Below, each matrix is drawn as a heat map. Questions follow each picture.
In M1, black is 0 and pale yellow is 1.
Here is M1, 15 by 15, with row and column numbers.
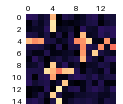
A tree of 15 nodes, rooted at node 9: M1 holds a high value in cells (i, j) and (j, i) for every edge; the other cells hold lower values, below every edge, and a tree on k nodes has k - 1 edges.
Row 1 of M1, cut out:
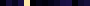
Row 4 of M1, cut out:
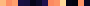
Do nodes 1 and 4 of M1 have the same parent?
no
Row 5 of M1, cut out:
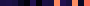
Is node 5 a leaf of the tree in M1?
no
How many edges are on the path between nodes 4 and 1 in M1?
1
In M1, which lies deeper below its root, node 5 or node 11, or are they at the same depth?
node 11
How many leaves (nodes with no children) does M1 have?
11
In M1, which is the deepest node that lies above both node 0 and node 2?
4
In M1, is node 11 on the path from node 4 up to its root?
no
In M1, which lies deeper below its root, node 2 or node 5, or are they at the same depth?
node 2
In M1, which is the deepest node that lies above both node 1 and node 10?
4
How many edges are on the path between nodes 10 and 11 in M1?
4
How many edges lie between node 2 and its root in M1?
2
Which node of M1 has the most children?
4
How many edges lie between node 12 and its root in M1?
2
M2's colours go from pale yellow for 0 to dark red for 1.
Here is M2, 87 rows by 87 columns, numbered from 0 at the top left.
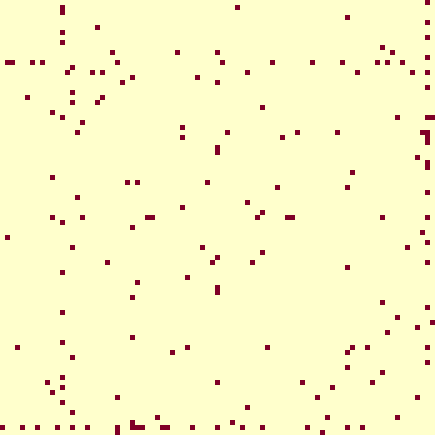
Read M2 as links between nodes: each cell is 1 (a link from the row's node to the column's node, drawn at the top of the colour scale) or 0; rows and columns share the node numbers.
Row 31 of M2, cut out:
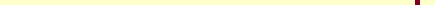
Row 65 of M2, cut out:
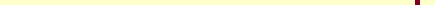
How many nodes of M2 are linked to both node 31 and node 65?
1
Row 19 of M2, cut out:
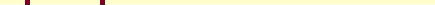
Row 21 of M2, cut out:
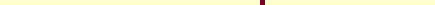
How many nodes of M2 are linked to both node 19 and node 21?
0
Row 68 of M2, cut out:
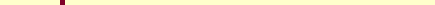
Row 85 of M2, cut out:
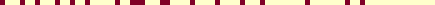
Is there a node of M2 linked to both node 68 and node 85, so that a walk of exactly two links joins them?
no
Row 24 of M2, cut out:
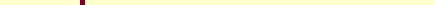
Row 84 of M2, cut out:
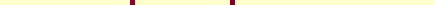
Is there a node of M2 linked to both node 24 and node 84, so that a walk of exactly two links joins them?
no
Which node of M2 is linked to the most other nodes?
node 85
